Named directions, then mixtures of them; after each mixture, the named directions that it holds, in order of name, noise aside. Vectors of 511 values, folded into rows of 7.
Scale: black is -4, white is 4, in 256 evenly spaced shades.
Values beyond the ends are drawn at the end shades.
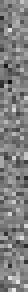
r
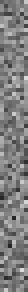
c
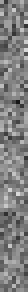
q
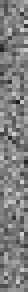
c, q, r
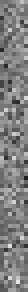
q, r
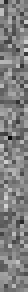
q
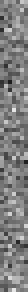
r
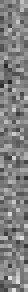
r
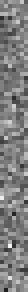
c, q, r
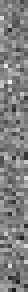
r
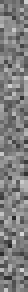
c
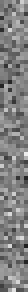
r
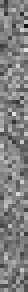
c, q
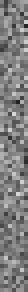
c, q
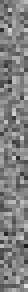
c, r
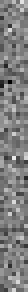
r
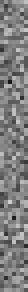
c, r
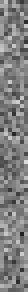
c, q, r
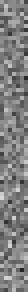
c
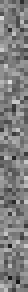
q, r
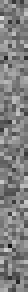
c, q, r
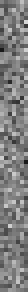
c, q, r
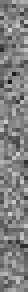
c, q, r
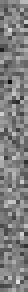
c, q, r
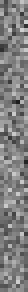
c, q, r
